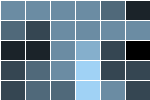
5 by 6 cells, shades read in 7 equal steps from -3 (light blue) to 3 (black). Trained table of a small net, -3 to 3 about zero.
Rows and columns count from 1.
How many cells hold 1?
7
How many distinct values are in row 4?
4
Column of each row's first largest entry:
6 2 6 1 1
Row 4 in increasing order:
-3 -1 0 1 1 1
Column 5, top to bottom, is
0 -1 1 1 -1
